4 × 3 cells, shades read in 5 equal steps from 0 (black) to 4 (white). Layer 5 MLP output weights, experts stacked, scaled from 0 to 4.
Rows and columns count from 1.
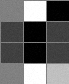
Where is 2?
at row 1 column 1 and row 4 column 1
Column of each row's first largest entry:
2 1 1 2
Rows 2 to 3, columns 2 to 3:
0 1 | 0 1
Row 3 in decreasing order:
1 1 0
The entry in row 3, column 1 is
1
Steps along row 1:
up down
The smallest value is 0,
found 3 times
